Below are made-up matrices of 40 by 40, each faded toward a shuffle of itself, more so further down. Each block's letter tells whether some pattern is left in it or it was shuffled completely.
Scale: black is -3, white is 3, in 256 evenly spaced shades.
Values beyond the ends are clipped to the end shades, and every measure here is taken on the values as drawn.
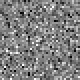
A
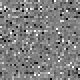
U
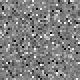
A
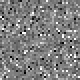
A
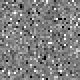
A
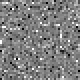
A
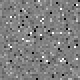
A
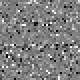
U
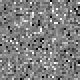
A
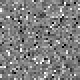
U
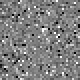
A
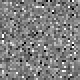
A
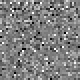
U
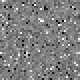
A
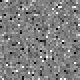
A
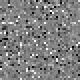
A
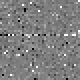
U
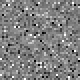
A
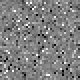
A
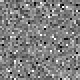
U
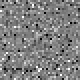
U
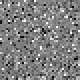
U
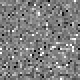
U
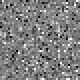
A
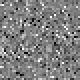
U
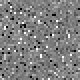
A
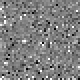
U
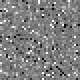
A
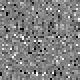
U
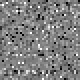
U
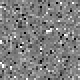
A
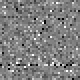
U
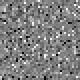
U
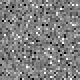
A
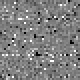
U
